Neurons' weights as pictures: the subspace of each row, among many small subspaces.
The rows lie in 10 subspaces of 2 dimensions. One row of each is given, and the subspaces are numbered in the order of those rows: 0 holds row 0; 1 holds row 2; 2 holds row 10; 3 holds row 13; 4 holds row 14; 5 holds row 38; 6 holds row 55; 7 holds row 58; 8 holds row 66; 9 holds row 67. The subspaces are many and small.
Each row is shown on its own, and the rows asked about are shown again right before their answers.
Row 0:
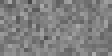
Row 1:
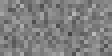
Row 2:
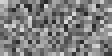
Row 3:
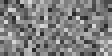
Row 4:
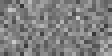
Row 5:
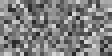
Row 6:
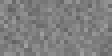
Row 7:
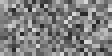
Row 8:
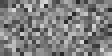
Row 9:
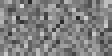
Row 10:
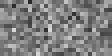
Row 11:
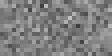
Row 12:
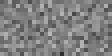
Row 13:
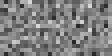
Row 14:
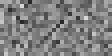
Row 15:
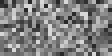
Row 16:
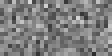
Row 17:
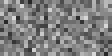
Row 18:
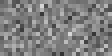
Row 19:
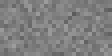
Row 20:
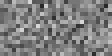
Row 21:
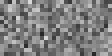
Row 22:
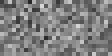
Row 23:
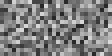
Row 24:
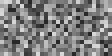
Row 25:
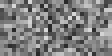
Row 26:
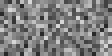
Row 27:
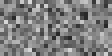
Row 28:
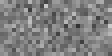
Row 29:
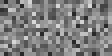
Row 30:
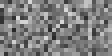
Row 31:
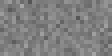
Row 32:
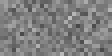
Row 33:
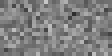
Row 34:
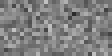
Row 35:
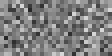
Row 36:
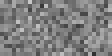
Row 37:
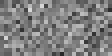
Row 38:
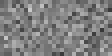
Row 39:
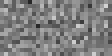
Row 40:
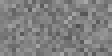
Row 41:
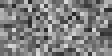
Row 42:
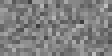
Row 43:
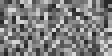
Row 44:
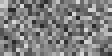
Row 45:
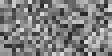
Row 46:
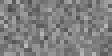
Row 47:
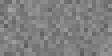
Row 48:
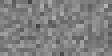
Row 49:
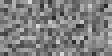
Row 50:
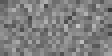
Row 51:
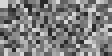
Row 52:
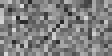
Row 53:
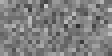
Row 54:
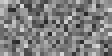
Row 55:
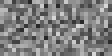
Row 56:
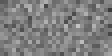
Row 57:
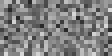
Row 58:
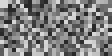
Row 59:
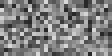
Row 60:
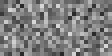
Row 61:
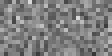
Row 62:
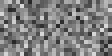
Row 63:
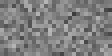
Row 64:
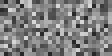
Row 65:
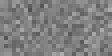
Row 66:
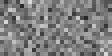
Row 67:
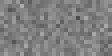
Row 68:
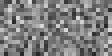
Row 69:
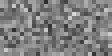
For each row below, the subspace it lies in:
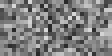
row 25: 2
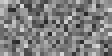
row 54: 1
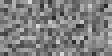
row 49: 3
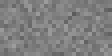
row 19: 2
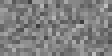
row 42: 6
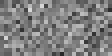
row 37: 5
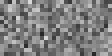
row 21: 0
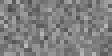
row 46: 0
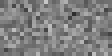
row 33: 4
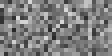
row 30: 4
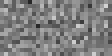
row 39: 3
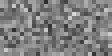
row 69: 4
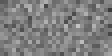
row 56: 1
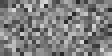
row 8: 9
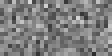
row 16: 7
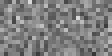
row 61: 7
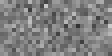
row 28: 1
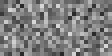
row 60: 6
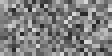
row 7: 8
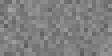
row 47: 0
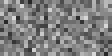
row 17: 8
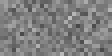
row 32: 8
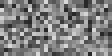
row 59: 4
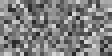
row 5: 5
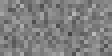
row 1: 6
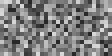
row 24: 1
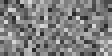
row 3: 8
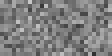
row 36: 5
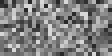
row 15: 7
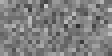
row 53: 1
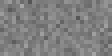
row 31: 9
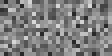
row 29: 3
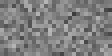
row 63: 2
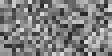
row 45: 5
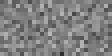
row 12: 3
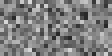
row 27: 8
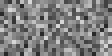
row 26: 9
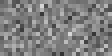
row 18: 6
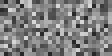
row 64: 3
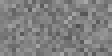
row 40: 8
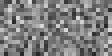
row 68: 7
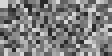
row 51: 7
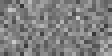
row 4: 9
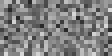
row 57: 7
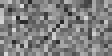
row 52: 4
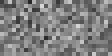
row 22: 0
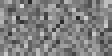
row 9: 2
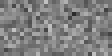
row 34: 4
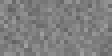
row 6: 0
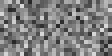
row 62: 9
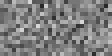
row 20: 6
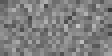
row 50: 1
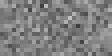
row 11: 9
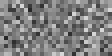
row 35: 5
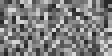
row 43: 2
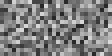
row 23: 6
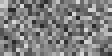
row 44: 0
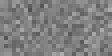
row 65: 5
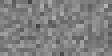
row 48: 3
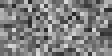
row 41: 2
